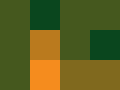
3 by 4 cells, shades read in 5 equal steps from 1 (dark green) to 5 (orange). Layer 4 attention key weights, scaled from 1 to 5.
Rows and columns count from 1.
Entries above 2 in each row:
0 1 3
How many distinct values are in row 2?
3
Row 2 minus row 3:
0 -1 -1 -2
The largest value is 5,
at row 3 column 2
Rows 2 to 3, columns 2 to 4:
4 2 1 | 5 3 3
